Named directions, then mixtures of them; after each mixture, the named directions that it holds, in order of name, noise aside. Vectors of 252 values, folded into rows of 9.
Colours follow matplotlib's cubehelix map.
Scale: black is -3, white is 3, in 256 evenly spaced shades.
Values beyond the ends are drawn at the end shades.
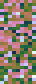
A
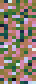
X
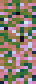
A, X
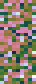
A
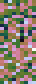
A, X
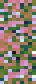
A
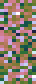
A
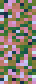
A, X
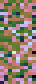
A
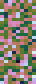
A, X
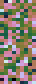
A, X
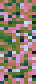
A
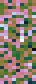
A, X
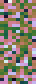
A, X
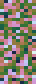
A, X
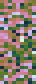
A, X
